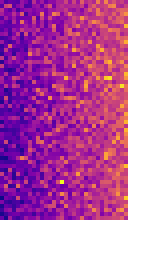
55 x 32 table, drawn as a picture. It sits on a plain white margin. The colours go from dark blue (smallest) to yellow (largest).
The field climbs toward the right. No regular stripes run through it. Fine speckle covers the field.
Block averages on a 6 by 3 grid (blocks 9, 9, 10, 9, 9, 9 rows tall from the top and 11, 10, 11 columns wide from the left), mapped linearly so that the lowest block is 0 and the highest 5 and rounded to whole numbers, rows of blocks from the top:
135 / 135 / 135 / 035 / 034 / 024
